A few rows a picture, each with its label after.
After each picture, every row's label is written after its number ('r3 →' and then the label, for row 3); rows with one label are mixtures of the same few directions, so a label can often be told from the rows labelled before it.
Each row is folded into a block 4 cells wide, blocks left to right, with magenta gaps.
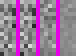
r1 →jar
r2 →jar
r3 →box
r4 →box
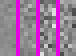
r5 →box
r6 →box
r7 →jar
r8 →jar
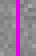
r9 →jar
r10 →box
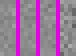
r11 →jar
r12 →box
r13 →box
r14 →jar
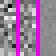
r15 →box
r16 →jar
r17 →box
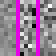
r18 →box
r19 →jar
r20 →box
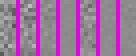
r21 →jar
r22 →box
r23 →box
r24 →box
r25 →box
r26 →box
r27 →box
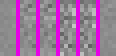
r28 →jar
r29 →box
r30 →box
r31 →jar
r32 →jar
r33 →box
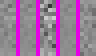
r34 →box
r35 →box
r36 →box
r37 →box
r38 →jar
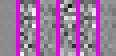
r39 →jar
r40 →jar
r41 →jar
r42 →box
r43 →jar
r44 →jar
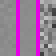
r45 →box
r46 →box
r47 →jar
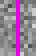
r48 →box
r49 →jar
